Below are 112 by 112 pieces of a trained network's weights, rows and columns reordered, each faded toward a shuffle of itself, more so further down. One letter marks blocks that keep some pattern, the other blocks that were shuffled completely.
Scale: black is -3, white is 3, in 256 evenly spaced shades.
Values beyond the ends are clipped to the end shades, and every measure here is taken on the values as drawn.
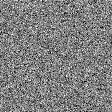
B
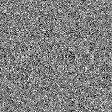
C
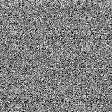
C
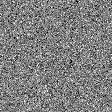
B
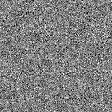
C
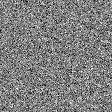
B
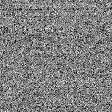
C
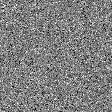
B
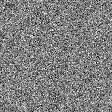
C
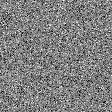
B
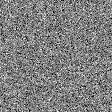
B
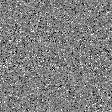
C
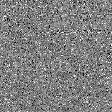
C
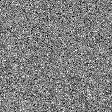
C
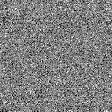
C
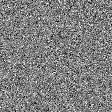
B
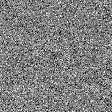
C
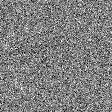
B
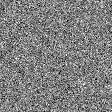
B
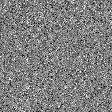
C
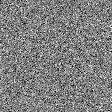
B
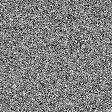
B
